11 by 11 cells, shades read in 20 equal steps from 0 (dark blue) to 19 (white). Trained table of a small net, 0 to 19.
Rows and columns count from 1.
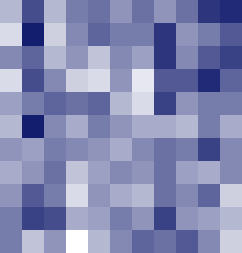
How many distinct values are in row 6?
6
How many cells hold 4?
3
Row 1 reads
13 4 13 8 7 10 7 10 7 2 1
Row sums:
82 87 91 104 96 109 96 112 111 93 115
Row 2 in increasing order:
0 2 5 6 8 8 8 9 10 15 16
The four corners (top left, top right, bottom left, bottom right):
13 1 8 15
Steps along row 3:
down up down up down up down up down down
